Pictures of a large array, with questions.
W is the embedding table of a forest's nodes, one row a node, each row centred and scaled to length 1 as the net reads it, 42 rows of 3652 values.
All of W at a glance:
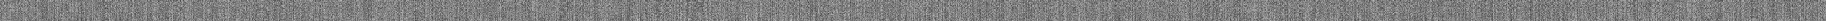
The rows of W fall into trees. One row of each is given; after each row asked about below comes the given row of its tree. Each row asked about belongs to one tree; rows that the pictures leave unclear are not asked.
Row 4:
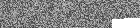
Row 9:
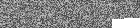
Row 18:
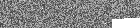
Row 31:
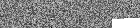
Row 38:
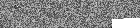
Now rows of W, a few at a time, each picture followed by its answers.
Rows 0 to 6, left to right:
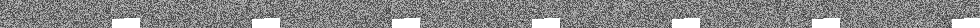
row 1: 18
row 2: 18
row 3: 9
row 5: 38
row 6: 4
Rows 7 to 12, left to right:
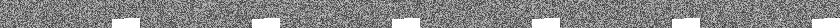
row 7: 9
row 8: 4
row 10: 18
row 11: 18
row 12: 4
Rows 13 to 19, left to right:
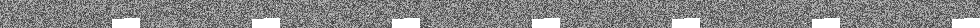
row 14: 38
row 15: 9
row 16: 38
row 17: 9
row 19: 9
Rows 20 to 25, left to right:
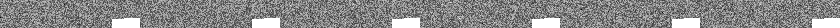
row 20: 9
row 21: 18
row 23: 4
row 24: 9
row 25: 31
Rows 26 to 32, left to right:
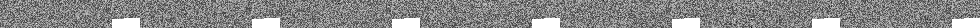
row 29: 4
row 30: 18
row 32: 18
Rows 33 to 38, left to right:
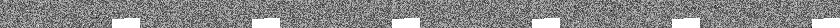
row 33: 9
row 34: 9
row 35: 18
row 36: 18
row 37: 38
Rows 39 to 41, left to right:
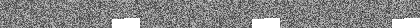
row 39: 31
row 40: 31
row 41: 18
